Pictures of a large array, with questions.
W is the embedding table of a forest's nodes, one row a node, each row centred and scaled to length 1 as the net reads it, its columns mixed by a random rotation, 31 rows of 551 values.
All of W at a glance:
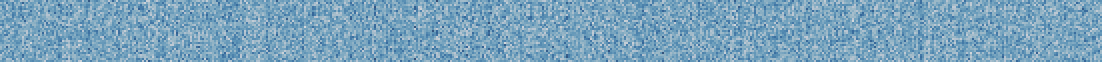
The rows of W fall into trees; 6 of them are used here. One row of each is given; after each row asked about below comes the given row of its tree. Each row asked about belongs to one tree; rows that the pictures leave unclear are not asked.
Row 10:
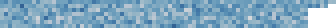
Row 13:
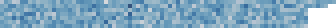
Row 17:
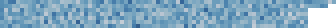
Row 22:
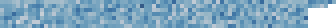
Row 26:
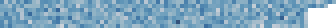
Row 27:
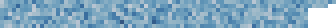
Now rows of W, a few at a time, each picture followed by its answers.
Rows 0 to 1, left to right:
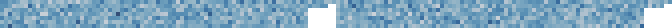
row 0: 17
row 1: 27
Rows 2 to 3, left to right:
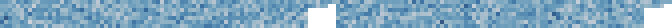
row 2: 26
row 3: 13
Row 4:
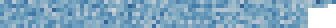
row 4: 13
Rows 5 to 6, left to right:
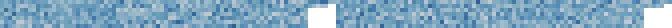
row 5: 22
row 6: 13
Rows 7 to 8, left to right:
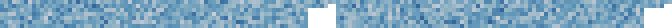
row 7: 13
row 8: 27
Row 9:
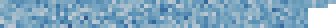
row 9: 27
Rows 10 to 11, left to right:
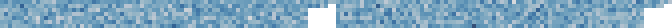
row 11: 17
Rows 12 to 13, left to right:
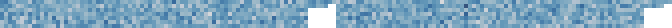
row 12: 22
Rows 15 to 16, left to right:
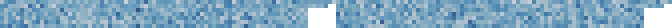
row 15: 17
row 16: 17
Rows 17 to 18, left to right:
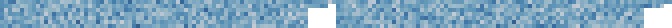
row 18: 26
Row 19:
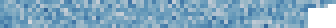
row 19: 26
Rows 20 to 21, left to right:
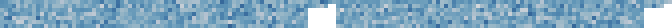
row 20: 22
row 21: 10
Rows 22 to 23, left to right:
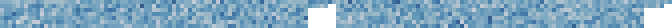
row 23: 27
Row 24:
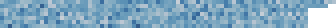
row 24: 17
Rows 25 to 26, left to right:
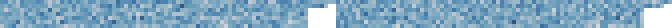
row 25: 10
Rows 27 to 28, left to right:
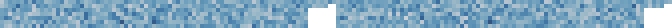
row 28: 27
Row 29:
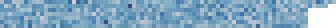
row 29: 13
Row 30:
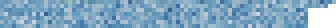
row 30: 22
